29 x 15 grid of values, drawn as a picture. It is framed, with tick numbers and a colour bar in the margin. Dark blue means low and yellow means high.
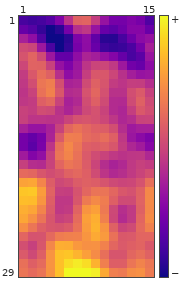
Lone odd cells: none. Ninth with the highest average: bottom middle. Slope: up to the bottom. Average level on the scale: 50%.
